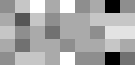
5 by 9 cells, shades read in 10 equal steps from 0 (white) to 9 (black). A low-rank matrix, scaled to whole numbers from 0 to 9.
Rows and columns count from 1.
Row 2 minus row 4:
0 1 -1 1 -1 0 -1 0 -1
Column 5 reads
0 3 3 4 0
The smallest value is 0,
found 3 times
